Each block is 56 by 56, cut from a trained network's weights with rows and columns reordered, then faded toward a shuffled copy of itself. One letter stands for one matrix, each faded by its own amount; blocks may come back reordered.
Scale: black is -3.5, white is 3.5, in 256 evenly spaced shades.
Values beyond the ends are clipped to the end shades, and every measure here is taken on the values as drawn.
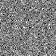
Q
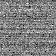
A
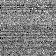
A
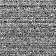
A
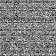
A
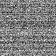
A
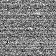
A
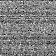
A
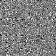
Q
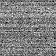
A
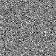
Q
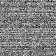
A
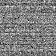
A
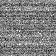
A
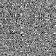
Q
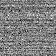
A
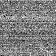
A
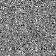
Q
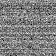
A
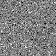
Q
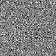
Q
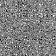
Q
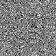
Q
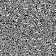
Q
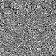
Q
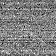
A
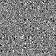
Q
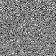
Q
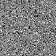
Q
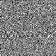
Q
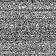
A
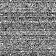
A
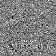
Q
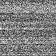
A
